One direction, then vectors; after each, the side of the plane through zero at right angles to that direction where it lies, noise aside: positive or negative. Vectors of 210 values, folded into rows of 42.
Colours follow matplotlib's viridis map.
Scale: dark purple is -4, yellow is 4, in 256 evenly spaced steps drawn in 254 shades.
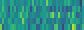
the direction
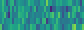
positive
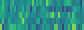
positive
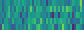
negative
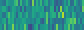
positive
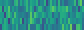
negative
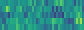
negative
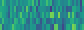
positive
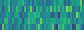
negative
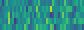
negative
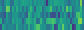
negative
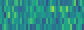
negative
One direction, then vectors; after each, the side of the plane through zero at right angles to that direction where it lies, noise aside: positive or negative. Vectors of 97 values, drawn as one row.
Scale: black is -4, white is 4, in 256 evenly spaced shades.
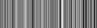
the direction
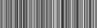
negative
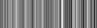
positive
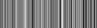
positive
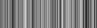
positive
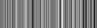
positive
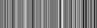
positive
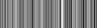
positive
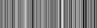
positive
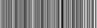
negative
